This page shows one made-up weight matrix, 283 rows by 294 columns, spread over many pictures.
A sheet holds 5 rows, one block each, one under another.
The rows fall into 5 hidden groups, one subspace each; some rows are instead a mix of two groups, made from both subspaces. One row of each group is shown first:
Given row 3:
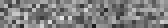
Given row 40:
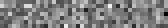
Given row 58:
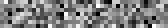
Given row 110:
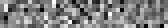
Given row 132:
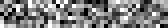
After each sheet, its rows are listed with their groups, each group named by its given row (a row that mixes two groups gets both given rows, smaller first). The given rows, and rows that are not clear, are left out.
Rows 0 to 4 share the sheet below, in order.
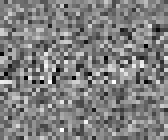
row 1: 40
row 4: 3 and 40
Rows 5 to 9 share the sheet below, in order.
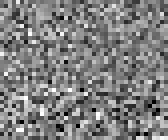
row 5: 3
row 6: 132
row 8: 3 and 40
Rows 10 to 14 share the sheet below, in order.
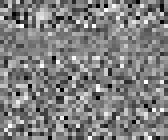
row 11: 132
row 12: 110
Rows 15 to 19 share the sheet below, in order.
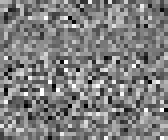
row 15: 3 and 110
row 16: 110
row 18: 110
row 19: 132
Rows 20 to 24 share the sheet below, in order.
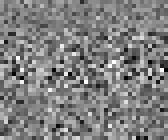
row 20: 110
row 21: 3
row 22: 3
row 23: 132
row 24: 110
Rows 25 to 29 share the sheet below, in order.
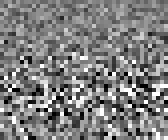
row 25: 3
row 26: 3
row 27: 110
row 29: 132
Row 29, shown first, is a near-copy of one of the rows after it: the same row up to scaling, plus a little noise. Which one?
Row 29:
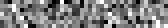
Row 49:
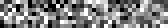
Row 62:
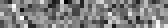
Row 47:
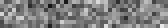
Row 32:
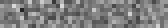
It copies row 62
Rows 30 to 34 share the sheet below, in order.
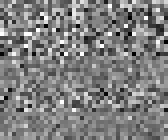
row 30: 40
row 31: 40
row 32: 132
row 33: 3
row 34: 40
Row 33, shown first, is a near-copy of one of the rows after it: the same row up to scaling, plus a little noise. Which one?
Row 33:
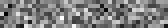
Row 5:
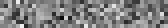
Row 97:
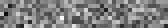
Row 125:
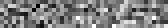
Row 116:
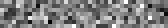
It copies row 97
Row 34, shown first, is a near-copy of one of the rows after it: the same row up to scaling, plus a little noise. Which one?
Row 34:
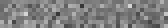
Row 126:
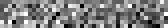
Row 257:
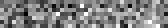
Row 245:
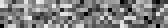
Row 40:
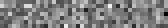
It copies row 126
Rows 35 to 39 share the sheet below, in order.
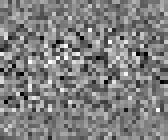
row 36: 110
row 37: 132
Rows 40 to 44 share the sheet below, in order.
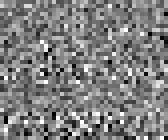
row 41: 3 and 40
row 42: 40 and 110
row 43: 40
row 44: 110
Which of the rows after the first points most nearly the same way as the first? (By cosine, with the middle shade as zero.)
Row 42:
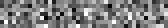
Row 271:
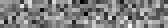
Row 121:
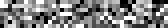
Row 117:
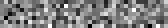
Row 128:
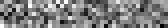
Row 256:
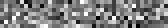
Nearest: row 256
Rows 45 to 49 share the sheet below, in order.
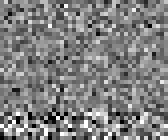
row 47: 132
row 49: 132
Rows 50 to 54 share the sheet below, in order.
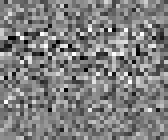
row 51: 3 and 110
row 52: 110
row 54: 3
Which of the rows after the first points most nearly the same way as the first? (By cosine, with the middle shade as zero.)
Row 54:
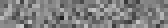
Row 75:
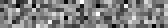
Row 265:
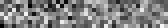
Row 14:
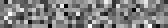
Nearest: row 265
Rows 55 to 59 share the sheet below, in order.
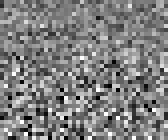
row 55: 40 and 110
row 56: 3 and 132
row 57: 3 and 110
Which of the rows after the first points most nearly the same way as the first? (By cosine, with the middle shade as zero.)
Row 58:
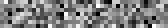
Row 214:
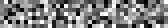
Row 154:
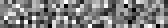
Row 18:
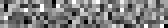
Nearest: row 214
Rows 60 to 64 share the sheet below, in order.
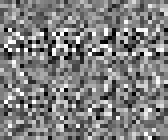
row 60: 3
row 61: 58
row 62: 132
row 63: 58
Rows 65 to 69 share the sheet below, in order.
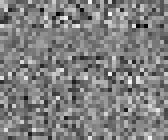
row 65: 110
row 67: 110
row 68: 40
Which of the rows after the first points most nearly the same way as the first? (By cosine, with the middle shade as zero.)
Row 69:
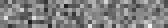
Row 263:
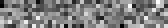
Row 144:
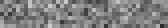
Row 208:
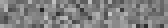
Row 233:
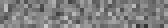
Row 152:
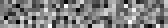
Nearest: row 263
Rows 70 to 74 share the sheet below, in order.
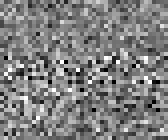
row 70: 132
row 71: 3 and 40
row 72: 58
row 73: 3 and 40
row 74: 3 and 110
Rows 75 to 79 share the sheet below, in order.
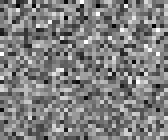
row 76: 40
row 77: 110
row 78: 40
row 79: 3 and 110
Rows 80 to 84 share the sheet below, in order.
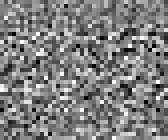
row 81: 3
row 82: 3
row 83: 40
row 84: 3
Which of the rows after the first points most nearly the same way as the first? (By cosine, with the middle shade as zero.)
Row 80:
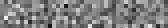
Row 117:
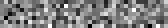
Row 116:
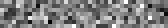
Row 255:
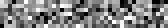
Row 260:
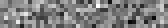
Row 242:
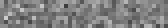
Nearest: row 242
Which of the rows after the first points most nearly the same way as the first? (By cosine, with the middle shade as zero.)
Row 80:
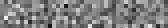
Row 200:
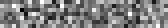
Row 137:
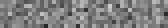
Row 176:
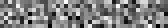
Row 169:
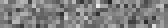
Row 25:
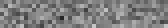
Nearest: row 176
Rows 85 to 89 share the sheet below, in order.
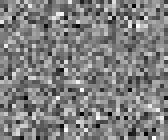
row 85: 110
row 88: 40
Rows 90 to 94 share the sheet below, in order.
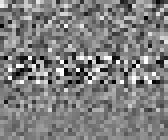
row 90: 40
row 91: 3
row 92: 58
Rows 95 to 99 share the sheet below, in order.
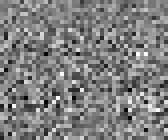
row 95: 3 and 110
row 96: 110
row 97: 3
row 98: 40
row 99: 40
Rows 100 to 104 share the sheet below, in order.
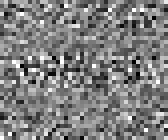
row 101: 3 and 40
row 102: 132
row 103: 132
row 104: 40
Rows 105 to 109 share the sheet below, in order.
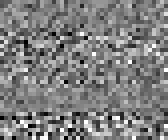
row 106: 3 and 40
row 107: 40
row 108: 132
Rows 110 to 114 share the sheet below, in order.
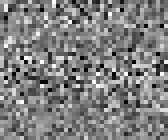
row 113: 132
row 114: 3
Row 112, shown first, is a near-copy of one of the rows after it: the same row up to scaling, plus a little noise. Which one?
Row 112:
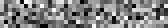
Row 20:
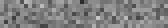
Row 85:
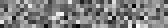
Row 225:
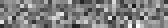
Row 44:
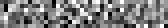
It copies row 20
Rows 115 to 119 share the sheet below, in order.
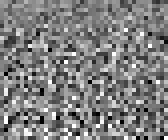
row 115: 40
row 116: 3
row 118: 110
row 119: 110
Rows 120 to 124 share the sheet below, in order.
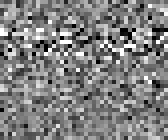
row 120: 3
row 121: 40
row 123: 40
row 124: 40
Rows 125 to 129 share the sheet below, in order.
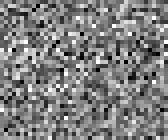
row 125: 3
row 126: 40
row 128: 132
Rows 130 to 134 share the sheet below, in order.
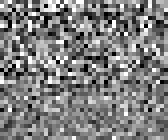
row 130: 132
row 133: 132
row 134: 3
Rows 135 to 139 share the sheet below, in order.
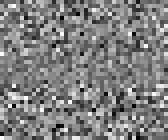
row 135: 3 and 132
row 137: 40
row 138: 3 and 40
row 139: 110
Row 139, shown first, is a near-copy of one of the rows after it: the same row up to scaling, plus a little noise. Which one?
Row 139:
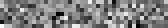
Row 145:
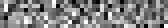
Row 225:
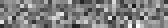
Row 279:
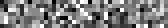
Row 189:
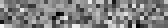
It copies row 189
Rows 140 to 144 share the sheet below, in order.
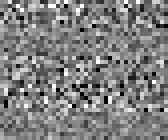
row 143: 110
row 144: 132
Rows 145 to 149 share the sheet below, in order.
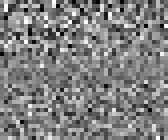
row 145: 110
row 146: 132
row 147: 110
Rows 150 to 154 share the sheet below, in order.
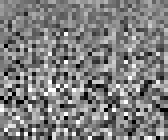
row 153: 132
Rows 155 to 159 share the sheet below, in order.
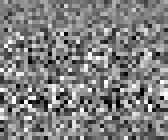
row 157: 132
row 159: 3 and 40
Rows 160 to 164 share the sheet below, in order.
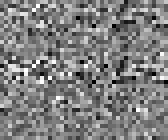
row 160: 3
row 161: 132
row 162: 3
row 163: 110
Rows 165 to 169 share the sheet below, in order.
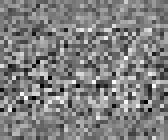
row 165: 3
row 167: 3
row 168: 132
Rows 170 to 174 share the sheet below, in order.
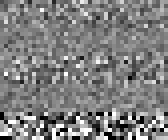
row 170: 110
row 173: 3
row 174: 110
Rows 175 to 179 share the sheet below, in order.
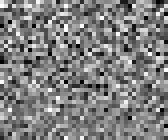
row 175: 40
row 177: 40
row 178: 132
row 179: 40
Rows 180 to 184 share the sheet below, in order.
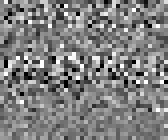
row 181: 3
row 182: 110
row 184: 40
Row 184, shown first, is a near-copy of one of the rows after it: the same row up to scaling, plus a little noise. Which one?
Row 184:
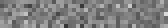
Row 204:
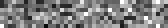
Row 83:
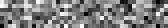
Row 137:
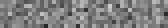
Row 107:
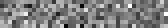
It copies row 107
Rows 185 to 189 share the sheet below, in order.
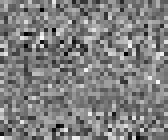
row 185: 110
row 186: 40 and 110
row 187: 40
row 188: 110 and 132
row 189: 110
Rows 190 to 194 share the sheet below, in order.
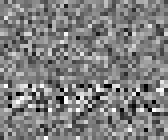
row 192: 132
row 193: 58
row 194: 40
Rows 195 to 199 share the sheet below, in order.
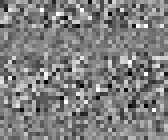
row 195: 110
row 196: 110
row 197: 40
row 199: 40 and 110
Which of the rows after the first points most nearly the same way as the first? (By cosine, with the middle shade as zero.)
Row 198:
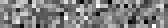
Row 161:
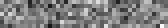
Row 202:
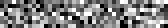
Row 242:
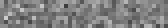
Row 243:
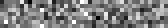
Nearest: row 242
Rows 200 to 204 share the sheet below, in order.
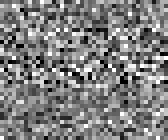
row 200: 132
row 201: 132
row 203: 132
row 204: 40
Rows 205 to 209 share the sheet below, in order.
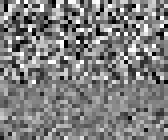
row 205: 110
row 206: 58
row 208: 110
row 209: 40
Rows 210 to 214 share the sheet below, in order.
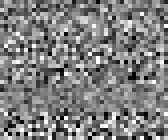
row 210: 3 and 110
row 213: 40
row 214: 58
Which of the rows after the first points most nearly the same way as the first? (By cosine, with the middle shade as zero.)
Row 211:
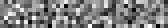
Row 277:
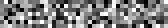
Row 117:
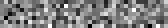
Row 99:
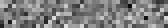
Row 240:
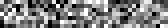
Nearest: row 240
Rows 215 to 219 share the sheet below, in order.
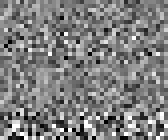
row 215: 3
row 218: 3
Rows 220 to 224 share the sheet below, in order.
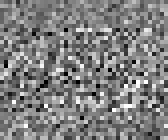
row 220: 3
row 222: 110
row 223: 3 and 132
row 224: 40
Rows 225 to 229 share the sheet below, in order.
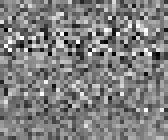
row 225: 110
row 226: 58
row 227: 40
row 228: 110
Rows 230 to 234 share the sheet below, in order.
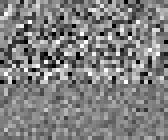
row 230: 3
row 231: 40
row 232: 132
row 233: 110
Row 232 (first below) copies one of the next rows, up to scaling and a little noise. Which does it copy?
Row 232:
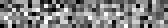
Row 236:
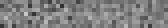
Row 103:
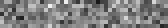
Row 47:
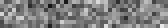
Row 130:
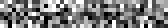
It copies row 236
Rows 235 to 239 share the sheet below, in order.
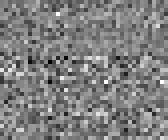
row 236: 132
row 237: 132
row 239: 132
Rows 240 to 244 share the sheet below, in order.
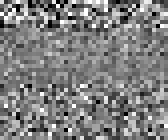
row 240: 132
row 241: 132
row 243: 110
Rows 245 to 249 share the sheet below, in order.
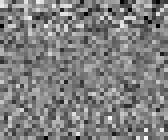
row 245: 40
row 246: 132
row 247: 40
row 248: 3
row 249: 40 and 110
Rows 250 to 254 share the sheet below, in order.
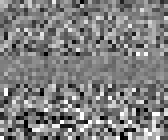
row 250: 40 and 110
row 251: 110
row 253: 110
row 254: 40
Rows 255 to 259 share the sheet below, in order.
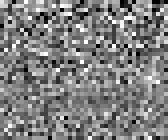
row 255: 40
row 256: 110
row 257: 40
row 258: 132
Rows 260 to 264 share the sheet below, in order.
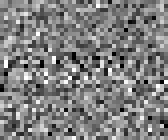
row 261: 3
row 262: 110
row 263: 40 and 110
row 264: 3
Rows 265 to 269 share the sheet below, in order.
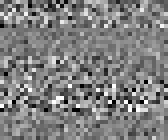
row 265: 132
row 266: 40
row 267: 110 and 132
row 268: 110
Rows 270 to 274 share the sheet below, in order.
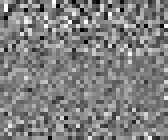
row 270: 110
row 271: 110
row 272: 40 and 110
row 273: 40 and 110
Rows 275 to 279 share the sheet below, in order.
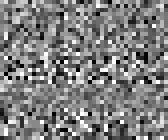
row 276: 110
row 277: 58
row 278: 40
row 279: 110
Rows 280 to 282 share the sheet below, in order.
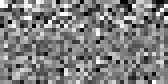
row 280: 40
